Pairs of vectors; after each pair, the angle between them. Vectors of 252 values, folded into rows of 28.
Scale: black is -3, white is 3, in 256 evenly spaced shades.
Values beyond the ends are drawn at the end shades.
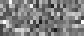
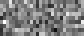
nearly parallel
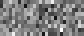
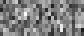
partly aligned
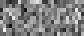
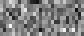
nearly opposite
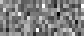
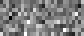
orthogonal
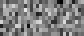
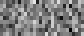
orthogonal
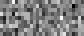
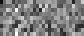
partly opposed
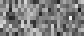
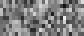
orthogonal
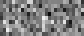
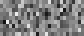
orthogonal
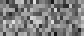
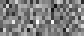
partly aligned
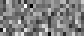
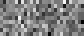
partly aligned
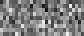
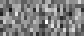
partly opposed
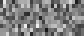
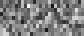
partly aligned
